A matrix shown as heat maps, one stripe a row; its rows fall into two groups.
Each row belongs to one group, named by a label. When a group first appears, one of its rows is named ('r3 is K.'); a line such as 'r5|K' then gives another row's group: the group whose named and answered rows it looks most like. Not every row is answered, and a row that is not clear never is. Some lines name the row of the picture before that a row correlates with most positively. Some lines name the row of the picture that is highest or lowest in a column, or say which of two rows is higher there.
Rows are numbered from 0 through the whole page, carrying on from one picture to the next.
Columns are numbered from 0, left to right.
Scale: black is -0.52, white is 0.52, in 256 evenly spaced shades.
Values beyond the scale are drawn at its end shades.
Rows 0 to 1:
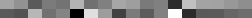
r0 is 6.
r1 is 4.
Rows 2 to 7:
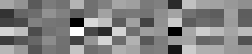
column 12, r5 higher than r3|No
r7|6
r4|4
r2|6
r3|4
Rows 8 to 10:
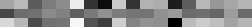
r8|6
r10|6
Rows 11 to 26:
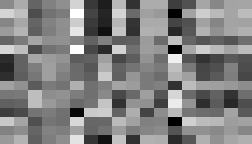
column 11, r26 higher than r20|Yes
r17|4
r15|4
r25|6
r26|6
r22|4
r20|6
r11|6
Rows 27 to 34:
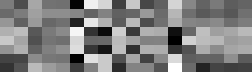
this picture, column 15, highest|31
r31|6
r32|6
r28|4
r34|4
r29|4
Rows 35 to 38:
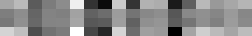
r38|6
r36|6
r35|6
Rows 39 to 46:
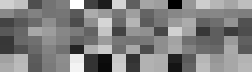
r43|4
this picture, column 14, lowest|42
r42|4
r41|4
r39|6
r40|4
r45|6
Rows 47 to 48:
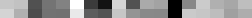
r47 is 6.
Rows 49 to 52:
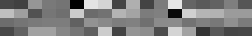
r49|4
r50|6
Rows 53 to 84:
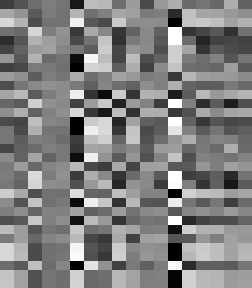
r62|4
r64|4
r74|6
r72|4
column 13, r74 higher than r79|Yes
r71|6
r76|6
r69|4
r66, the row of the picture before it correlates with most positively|49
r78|6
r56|4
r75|4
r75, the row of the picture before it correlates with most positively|49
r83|6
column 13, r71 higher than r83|No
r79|6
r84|6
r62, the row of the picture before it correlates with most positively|52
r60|4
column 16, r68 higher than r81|No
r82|4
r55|6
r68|4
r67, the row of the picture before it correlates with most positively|49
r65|6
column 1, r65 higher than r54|Yes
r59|4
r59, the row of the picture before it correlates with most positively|49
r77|4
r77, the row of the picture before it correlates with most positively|49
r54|6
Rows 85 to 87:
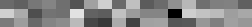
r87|6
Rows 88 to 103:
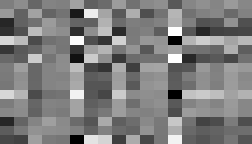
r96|6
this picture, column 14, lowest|91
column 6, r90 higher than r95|Yes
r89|4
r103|4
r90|4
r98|6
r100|6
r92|6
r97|6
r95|6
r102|4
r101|4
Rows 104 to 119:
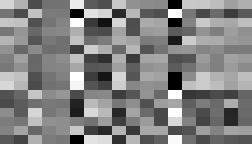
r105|4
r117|4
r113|6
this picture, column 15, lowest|114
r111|6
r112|6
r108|6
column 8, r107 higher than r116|Yes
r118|6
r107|6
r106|6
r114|4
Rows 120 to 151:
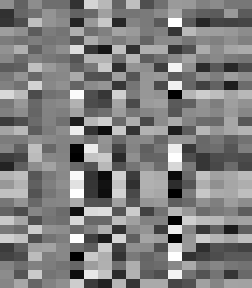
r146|6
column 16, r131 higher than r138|Yes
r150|4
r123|6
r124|4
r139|6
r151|6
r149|4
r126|4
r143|4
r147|4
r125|6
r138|4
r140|6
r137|4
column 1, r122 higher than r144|No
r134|6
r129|4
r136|4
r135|4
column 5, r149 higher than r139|No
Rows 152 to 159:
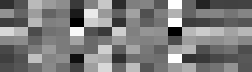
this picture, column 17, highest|155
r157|4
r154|4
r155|6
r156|6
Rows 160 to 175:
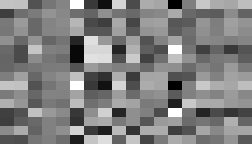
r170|6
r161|4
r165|4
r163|6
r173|4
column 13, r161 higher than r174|Yes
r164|4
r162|6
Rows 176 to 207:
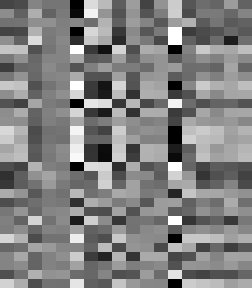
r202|6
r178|4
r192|6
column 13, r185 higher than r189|No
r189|6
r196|4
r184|6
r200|4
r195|4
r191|6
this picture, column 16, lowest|180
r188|6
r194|4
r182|6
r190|6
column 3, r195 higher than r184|Yes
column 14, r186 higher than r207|No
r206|4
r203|4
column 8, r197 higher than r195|Yes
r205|6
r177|4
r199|6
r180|4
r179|4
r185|6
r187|4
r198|4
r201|6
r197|6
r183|4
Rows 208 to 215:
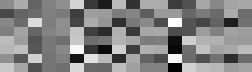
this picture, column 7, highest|214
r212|6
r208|6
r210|4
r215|6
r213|6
